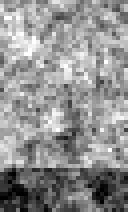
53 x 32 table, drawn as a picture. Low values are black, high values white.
The bottom left is the ninth with the lowest average. A horizontal seam about 80% of the way down splits the table, and the top part is higher. The top left is the ninth with the highest average. No regular stripes run through it.
